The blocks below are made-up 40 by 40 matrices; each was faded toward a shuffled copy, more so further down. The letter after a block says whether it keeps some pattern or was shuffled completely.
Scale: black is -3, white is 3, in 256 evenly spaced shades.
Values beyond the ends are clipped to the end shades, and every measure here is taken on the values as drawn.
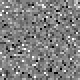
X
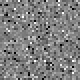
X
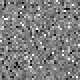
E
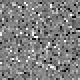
X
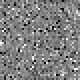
E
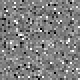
E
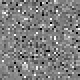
E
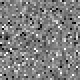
E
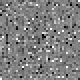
E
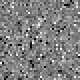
E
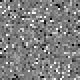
X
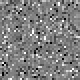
E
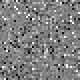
E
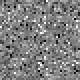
X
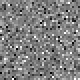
X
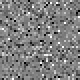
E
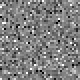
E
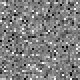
X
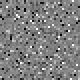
E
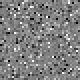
X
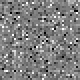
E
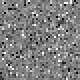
X
